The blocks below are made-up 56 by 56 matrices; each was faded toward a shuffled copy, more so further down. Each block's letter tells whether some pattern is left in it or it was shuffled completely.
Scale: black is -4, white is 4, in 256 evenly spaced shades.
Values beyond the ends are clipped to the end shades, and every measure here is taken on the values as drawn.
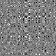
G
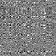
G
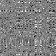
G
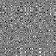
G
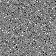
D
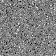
D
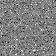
D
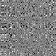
G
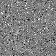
D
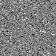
D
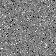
D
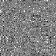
G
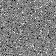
D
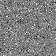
D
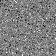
D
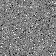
D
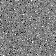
D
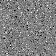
D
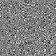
G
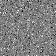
D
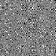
G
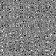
G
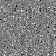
G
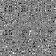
G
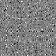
G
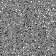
D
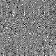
G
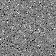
D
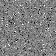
D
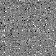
G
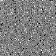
G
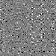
G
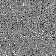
G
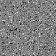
G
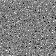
D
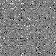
G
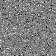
D
